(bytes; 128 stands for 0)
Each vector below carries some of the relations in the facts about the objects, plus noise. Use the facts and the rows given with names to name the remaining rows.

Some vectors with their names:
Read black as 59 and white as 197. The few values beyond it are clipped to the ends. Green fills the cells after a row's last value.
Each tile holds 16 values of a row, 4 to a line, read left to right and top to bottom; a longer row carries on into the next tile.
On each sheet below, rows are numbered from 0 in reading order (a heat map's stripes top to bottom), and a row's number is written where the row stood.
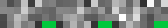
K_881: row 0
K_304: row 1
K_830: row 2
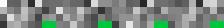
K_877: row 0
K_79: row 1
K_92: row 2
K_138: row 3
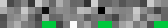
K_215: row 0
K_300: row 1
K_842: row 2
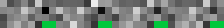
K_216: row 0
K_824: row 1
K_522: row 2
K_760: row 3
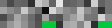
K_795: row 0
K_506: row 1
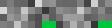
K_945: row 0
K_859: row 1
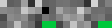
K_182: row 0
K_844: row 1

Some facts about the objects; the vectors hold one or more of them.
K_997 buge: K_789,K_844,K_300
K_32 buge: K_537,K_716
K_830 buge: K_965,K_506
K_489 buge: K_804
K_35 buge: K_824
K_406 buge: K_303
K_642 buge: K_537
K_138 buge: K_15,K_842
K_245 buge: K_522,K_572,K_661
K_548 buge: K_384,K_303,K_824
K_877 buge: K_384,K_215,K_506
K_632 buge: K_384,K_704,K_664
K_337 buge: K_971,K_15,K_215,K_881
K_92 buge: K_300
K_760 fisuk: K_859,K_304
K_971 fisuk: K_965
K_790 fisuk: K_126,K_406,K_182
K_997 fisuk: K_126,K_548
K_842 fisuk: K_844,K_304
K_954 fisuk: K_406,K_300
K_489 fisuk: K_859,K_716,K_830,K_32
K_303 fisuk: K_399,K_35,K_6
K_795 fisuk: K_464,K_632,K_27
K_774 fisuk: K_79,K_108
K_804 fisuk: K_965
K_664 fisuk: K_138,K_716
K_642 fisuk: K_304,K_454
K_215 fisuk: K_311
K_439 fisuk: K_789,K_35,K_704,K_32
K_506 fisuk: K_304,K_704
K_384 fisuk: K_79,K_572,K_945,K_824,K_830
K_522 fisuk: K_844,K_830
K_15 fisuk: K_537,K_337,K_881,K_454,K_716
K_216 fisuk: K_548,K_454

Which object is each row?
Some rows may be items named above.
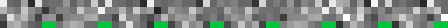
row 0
K_877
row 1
K_642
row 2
K_406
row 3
K_844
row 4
K_844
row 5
K_642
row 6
K_830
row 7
K_35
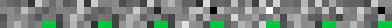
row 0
K_245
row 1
K_881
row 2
K_664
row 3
K_997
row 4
K_32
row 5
K_716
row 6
K_774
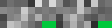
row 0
K_489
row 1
K_454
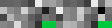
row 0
K_824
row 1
K_384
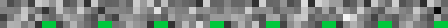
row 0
K_15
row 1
K_965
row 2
K_537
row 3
K_789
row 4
K_704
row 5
K_337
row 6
K_632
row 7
K_215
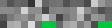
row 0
K_439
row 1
K_842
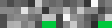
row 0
K_303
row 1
K_548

